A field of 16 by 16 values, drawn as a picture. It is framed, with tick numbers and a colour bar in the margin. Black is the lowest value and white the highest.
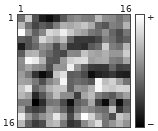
No single row or column stands out from its neighbours. Stripes running across repeat 4 times from top to bottom. The halves do not mirror each other. Overall the values sit about 50% of the way up the scale. Concentric rings centre on the bottom right. No overall slope runs across the table.
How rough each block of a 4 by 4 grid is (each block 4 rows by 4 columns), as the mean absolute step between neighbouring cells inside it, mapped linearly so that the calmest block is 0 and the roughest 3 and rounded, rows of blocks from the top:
3 2 1 0 / 2 1 2 1 / 2 2 2 2 / 2 1 2 3
